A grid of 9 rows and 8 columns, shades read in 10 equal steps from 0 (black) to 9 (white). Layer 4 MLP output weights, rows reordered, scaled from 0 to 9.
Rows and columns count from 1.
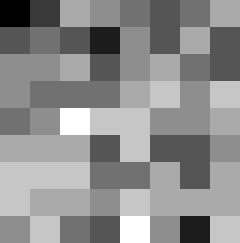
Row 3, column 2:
5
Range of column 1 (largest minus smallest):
7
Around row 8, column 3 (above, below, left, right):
7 4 6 5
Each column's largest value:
7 7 9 7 9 7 6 7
